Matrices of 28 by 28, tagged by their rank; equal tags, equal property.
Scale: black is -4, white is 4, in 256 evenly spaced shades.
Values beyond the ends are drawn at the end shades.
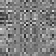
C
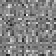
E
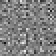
E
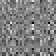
C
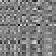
C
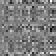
C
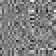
E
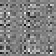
C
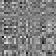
C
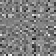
E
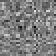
E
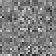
E
